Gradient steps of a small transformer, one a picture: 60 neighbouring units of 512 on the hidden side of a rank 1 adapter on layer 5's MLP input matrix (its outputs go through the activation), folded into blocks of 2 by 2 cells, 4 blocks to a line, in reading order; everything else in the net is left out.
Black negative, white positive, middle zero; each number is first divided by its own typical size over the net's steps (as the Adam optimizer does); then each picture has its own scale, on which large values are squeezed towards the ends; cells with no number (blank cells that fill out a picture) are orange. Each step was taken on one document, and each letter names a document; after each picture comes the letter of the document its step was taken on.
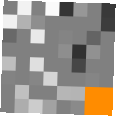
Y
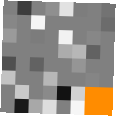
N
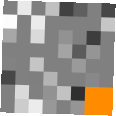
Y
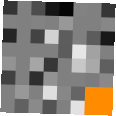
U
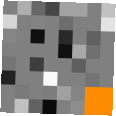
Y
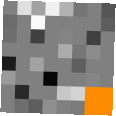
Y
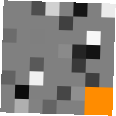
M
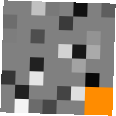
M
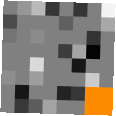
M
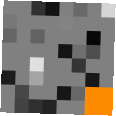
M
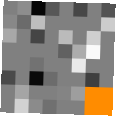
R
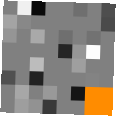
R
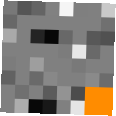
U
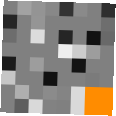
N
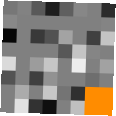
U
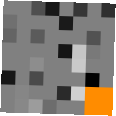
M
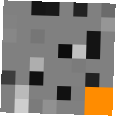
M
